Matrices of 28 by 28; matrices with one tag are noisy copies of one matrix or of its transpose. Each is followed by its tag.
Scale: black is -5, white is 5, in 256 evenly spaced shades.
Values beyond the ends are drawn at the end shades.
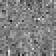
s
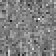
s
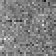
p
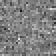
s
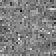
s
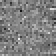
s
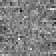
s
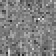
s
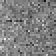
p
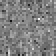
s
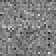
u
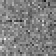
p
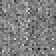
u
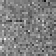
p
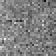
p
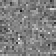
s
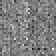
u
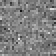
s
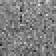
p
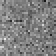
p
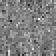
s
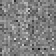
u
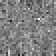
s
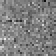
p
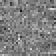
s
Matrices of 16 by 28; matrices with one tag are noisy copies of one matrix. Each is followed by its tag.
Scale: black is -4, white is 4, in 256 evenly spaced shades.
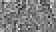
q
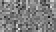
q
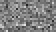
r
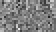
q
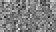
q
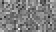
q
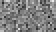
q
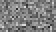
r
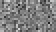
q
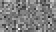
q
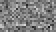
r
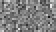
q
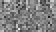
q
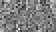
q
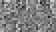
q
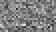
r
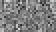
q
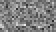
r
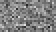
r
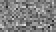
r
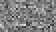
r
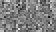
q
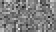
q
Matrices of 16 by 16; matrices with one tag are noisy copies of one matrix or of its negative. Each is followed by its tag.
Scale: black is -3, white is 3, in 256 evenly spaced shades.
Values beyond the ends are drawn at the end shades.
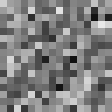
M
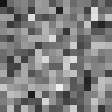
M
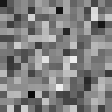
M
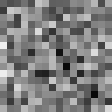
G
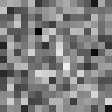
G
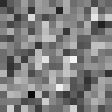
M
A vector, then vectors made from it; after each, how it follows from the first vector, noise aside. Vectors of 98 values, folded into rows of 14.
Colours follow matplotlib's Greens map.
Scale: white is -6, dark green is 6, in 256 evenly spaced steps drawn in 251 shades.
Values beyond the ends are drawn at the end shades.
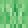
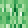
scaled up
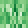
scaled up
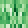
scaled up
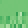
partly zeroed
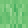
shrunk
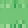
partly zeroed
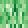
scaled up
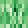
scaled up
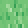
partly zeroed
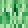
scaled up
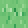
partly zeroed
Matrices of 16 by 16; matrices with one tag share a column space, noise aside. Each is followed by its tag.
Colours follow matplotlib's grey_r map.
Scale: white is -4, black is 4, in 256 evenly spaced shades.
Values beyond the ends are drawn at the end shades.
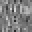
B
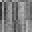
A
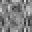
B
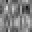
B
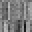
A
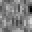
B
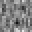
B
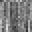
A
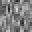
B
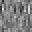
B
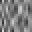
B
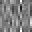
B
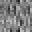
B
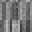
A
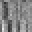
A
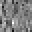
B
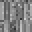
A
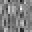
B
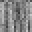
A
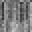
A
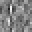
B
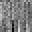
A
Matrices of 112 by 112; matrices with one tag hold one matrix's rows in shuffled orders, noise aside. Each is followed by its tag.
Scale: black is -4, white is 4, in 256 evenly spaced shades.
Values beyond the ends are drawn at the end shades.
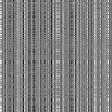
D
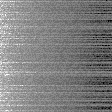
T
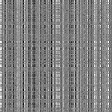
D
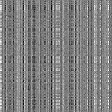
D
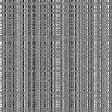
D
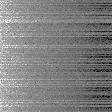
T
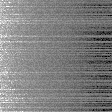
T
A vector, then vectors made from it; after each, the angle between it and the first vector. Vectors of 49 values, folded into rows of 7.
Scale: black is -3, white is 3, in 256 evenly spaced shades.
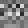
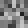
partly aligned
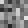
orthogonal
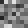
orthogonal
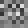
nearly parallel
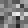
orthogonal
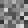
partly opposed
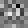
nearly parallel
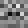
nearly opposite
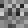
nearly opposite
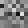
nearly opposite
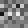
nearly parallel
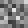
partly opposed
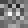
nearly parallel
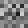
nearly opposite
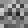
nearly opposite
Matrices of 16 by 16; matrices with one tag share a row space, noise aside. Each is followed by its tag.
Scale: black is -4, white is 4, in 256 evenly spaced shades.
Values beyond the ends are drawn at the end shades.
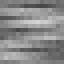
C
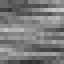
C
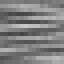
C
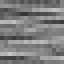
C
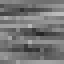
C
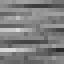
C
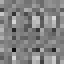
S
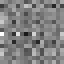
S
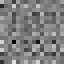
S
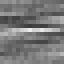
C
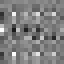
S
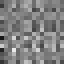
S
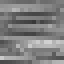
C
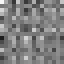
S
